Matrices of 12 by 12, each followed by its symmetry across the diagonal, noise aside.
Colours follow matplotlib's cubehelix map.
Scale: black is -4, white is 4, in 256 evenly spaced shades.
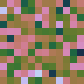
neither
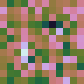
antisymmetric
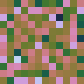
antisymmetric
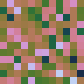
antisymmetric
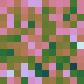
neither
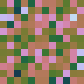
antisymmetric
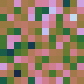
antisymmetric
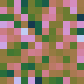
antisymmetric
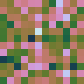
antisymmetric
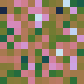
neither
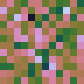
neither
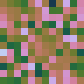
antisymmetric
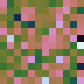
neither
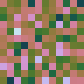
neither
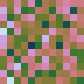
neither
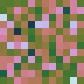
neither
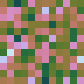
neither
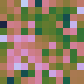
antisymmetric
